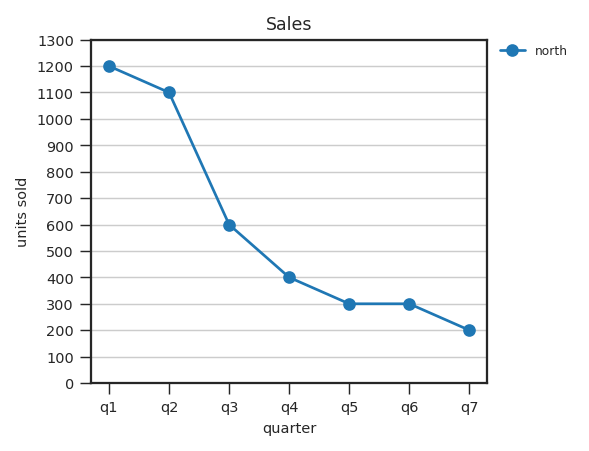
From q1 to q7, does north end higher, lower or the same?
lower
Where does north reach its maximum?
q1
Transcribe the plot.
Title: Sales
x-axis: quarter, ticks q1 q2 q3 q4 q5 q6 q7
y-axis: units sold, ticks 0 100 200 300 400 500 600 700 800 900 1000 1100 1200 1300
Legend: north
Values:
north: 1200 1100 600 400 300 300 200
